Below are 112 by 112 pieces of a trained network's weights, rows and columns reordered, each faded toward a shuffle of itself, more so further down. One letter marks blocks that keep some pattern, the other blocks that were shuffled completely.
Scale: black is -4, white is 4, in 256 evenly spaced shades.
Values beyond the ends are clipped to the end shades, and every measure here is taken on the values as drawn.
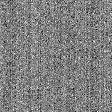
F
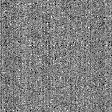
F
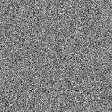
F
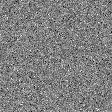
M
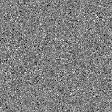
F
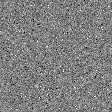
M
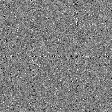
F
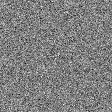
M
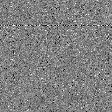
F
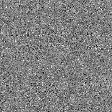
F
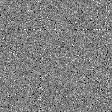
F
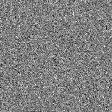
F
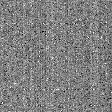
F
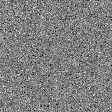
M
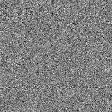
F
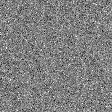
M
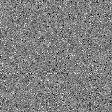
F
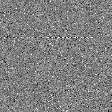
F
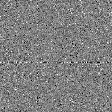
F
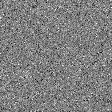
M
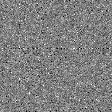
F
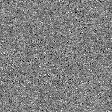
F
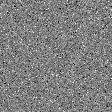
M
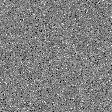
M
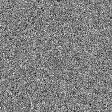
F
